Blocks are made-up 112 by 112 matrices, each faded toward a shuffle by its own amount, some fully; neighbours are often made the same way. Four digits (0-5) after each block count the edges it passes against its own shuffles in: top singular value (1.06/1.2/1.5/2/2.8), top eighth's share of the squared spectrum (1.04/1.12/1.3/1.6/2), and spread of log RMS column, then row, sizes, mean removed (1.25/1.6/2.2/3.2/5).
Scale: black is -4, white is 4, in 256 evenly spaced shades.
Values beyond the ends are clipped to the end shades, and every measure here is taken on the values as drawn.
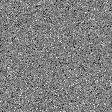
0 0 0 0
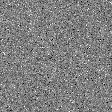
0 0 0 0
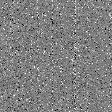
1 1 2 0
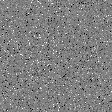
0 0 0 0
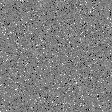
0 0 0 0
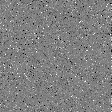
2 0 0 0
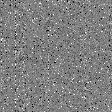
2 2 2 0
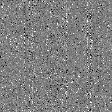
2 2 3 0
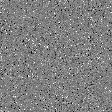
0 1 1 0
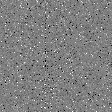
2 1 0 0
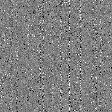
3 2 3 0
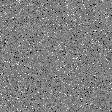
0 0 0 0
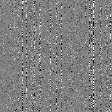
3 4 4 0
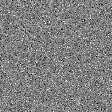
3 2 0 0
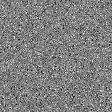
3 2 1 1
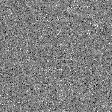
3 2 1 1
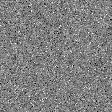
2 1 0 0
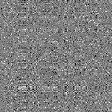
5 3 2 2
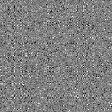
5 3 2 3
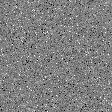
0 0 0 0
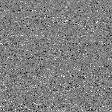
1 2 0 3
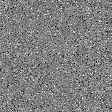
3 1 0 0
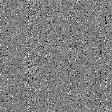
2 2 3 0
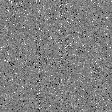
2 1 2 0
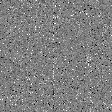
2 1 1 0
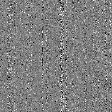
2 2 4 0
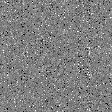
1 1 2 0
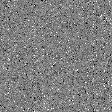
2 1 2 0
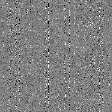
3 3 4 0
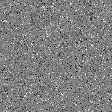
3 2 1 0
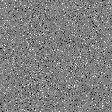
3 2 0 0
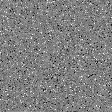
2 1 0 0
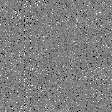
3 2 2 0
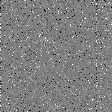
2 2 1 0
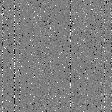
4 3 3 0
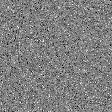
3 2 0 0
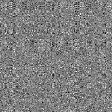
4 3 2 2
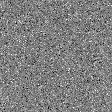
1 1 0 0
